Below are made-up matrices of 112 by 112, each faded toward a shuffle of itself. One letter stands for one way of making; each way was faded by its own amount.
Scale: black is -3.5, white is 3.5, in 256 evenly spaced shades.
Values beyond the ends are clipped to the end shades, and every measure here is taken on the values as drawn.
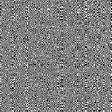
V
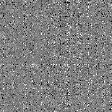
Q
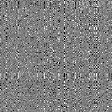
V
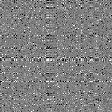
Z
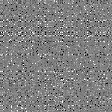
Z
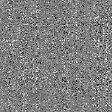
Q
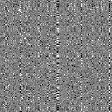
V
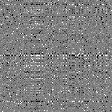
Z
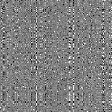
V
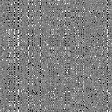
V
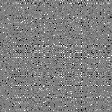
Z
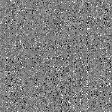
Q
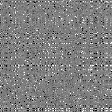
Z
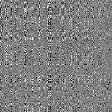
V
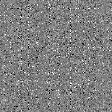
Q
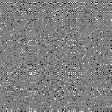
Z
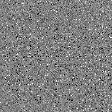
Q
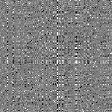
V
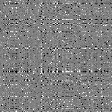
Z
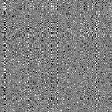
V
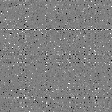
Z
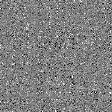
Q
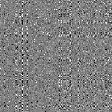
V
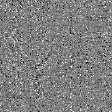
Q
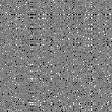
Z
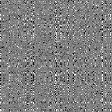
V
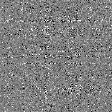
Q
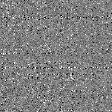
Q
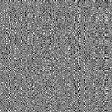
V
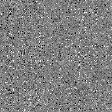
Q
